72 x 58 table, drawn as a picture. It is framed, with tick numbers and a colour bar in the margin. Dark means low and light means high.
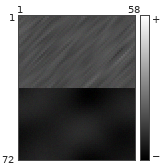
The table splits into 2 rows of 1 panel. Panel 1,1: low, slanting up to the right, faint in contrast. Panel 2,1: very low, smooth, faint in contrast.
